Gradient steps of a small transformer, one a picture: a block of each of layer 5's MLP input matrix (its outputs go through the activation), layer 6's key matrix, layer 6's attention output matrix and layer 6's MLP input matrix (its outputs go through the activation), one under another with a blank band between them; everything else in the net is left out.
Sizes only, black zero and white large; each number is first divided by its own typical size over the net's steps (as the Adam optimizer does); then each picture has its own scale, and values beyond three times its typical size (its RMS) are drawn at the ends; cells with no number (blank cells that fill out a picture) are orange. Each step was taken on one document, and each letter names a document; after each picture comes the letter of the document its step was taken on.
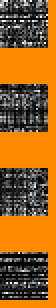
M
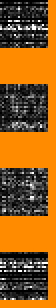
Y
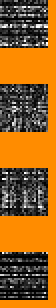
M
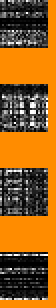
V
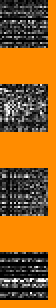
M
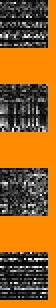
M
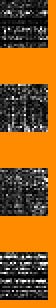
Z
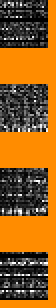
Z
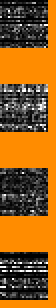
Y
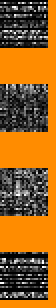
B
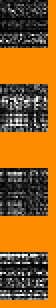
V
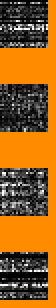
Y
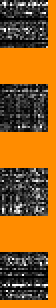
Z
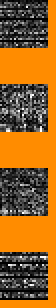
B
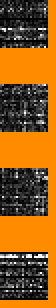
Z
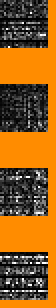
Z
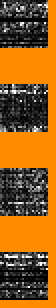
Z
